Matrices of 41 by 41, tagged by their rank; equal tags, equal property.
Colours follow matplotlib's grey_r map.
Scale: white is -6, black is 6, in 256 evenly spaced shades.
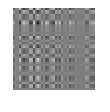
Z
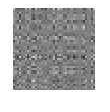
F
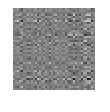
F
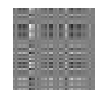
Z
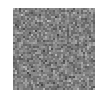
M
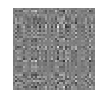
F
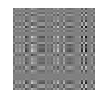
Z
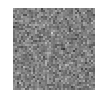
M
